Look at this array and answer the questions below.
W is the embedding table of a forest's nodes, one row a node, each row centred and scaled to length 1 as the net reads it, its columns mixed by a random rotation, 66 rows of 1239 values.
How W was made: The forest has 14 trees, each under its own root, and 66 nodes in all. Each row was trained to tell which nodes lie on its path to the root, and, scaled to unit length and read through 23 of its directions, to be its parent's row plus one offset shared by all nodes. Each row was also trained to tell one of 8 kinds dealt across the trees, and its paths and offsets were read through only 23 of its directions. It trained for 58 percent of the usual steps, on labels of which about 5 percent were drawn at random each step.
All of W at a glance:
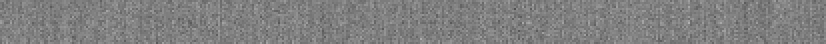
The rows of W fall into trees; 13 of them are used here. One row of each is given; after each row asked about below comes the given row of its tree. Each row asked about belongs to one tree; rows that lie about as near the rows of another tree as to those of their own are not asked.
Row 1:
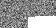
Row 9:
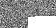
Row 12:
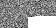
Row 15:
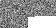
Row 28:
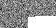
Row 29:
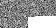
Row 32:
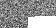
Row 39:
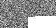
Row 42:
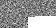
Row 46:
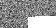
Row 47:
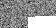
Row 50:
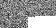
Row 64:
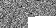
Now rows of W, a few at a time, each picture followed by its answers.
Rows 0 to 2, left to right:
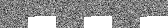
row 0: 28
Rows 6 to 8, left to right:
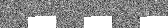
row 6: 50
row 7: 9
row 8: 64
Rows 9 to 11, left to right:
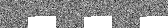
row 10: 50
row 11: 9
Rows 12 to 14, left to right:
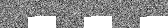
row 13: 50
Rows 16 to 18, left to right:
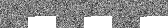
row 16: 29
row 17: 32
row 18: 32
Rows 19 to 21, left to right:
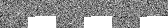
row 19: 50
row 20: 42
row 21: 46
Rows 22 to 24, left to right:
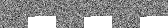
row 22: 1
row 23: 12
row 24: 12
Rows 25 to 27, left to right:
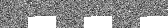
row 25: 12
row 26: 9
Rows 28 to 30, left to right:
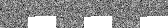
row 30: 29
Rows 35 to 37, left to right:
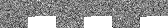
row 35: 32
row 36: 1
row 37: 42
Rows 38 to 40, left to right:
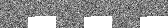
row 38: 32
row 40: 29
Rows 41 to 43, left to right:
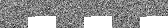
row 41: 15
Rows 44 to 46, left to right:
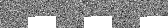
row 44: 9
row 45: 12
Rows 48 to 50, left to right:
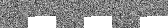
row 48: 46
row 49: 9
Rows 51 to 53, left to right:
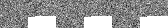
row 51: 32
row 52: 1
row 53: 50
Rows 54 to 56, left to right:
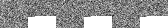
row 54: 39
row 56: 47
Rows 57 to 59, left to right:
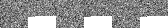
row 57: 64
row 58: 39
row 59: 15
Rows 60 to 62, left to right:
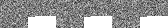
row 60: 42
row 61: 39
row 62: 29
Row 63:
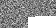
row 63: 42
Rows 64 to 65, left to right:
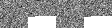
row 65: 39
